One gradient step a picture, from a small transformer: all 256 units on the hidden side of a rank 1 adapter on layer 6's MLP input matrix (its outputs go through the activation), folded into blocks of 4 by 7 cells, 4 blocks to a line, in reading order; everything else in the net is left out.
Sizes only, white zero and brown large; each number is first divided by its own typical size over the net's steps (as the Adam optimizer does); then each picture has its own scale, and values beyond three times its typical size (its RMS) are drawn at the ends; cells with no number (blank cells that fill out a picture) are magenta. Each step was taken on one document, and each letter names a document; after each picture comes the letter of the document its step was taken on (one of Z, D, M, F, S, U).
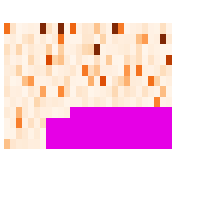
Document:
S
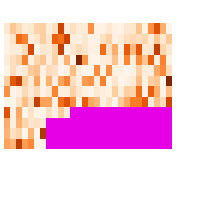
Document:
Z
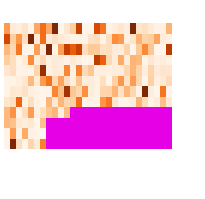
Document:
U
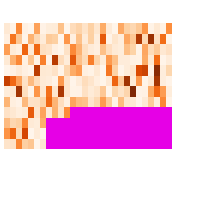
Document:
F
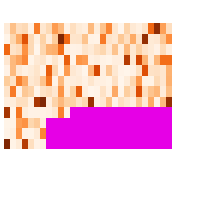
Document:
Z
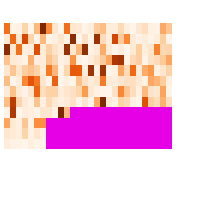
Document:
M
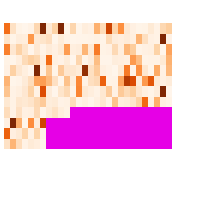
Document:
S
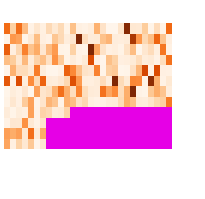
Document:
F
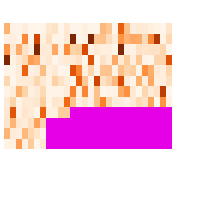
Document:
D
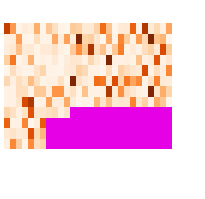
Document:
F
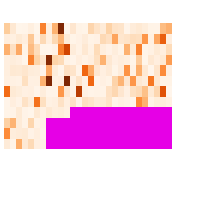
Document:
S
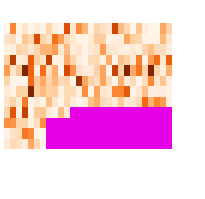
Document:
M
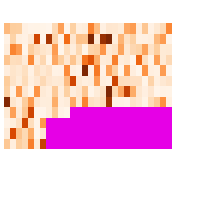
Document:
F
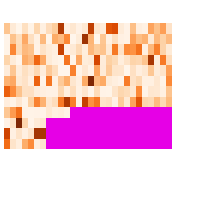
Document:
Z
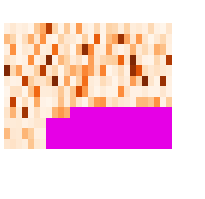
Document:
M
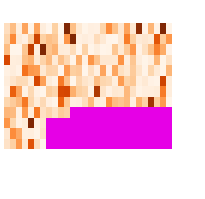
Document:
M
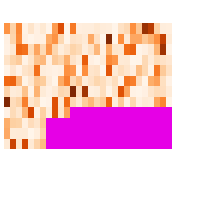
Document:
F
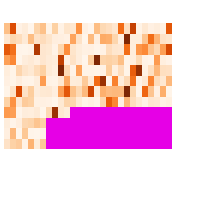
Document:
U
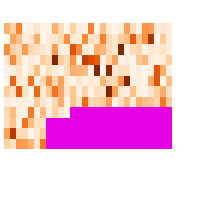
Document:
F
